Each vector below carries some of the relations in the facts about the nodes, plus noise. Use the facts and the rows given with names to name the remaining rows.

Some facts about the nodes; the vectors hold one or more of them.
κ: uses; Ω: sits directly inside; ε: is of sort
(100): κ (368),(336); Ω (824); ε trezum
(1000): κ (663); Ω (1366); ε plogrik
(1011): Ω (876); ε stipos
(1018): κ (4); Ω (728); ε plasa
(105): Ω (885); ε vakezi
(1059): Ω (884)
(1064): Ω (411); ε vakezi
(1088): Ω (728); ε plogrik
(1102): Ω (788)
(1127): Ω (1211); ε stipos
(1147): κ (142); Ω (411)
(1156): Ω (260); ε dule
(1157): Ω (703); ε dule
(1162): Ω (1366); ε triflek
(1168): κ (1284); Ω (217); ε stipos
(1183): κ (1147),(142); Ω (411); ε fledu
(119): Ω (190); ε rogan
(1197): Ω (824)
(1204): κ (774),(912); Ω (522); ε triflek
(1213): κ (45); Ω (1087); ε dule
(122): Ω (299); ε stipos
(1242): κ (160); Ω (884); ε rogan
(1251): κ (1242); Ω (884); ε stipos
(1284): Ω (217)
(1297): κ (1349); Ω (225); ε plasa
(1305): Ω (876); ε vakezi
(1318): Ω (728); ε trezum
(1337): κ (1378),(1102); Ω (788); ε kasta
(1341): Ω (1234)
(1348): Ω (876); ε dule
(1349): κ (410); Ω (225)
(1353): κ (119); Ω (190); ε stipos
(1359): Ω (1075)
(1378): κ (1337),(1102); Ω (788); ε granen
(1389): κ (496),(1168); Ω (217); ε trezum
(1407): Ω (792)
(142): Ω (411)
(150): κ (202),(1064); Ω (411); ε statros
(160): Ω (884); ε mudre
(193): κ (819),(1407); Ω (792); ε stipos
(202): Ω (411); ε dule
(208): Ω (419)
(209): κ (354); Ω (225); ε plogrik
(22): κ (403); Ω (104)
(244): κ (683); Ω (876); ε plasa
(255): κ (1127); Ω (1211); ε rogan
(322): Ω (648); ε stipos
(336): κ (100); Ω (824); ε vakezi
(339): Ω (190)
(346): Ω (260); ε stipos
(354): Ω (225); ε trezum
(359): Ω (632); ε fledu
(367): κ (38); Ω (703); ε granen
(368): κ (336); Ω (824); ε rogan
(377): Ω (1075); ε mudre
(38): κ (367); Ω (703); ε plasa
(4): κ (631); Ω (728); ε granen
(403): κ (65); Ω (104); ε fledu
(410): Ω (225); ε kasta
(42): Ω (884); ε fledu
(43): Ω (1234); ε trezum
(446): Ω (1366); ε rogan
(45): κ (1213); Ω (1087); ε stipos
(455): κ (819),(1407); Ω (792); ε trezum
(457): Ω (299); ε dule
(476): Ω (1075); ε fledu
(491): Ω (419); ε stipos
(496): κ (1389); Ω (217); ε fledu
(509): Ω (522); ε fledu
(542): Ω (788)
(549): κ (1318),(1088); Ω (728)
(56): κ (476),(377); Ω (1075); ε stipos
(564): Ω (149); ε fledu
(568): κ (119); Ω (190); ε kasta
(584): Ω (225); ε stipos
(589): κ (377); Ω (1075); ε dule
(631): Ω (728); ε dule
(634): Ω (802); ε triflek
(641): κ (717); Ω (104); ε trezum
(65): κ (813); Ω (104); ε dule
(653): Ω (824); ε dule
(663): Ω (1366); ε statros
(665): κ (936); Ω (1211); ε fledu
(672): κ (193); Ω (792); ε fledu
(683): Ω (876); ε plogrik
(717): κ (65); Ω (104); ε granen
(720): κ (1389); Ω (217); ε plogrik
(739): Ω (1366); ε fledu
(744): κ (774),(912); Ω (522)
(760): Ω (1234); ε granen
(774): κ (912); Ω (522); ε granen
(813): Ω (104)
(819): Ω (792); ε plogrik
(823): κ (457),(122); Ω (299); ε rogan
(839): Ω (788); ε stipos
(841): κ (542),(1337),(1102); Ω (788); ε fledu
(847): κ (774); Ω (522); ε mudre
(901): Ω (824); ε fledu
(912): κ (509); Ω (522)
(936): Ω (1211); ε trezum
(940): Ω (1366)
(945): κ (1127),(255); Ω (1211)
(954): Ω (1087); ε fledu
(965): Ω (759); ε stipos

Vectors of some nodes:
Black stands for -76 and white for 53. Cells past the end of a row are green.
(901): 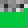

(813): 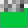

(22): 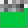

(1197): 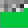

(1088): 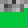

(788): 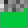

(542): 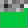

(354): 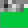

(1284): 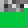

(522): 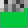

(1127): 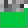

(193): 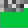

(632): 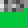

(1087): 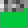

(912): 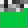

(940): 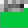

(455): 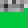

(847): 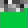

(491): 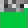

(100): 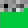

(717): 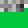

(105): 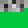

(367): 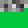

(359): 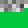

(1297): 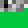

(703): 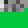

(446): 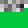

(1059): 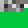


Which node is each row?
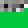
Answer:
(653)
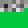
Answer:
(336)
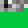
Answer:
(410)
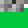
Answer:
(631)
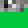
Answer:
(209)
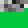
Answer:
(142)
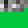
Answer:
(225)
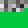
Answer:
(824)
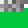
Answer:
(568)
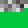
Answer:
(160)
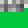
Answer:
(641)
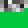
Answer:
(509)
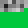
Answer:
(1305)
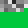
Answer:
(496)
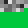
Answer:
(255)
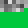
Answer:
(672)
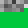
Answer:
(549)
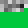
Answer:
(739)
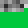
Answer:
(760)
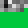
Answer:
(1349)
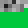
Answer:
(1318)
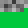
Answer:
(4)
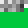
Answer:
(65)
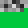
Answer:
(1378)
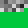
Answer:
(368)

